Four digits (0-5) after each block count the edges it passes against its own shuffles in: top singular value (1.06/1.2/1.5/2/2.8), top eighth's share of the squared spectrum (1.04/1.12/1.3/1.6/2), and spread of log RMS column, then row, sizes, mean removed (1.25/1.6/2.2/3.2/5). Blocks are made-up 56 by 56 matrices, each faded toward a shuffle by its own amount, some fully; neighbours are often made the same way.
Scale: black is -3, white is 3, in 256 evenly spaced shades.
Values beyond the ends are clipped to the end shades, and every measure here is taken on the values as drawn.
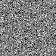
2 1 0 0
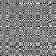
5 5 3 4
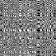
4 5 3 3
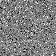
0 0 0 0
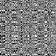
4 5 3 3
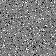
0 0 0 0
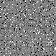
3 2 1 1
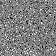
1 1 0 0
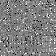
3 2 1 1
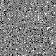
3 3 1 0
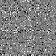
4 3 1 2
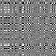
5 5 4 4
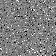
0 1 1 0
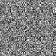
4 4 2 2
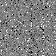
2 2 1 0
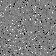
2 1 0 0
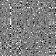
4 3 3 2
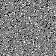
0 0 0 0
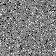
0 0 0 0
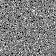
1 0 0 0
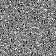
2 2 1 0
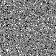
2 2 0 0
